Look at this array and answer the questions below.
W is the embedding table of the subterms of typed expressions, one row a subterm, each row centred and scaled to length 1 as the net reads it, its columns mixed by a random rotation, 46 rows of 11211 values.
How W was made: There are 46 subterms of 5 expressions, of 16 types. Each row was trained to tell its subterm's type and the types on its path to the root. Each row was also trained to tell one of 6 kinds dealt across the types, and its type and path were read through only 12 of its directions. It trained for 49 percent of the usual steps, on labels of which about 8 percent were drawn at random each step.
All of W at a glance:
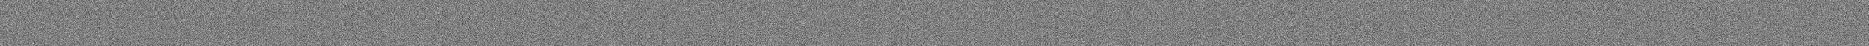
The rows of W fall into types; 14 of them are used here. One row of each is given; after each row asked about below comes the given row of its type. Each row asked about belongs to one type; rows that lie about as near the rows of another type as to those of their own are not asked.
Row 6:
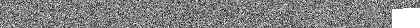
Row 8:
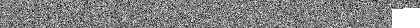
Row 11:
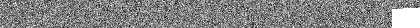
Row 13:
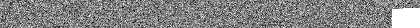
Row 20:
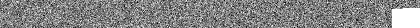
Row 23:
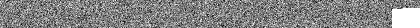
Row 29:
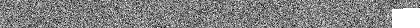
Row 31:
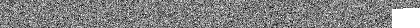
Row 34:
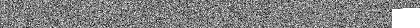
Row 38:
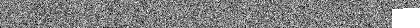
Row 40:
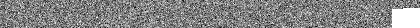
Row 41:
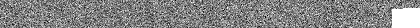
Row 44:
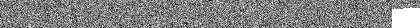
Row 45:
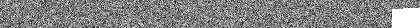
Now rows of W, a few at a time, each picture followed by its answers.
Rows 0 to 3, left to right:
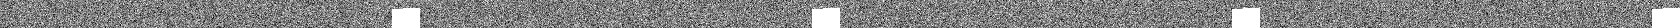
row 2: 45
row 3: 11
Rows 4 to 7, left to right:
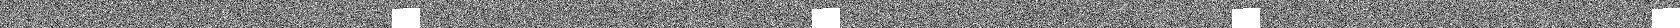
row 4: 34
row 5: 23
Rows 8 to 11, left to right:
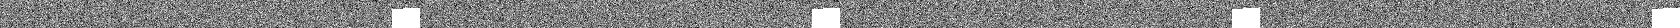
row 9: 8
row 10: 45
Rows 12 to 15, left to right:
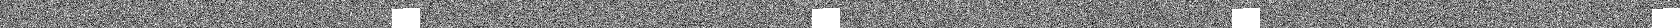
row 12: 44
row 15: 38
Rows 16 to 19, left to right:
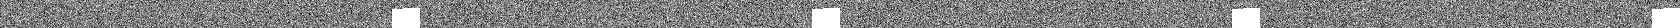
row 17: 38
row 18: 29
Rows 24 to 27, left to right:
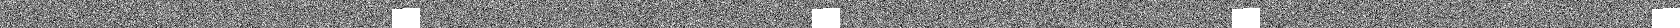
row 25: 23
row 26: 40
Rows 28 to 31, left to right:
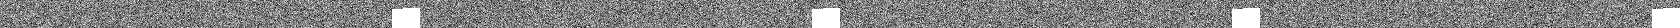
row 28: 45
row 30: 23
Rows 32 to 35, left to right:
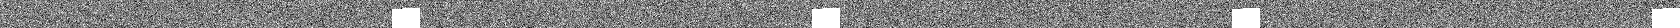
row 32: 11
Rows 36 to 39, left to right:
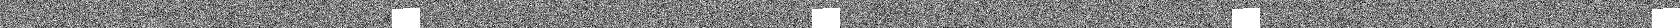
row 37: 11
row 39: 8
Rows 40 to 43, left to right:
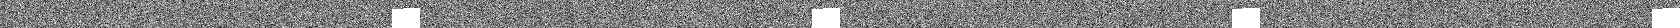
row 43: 34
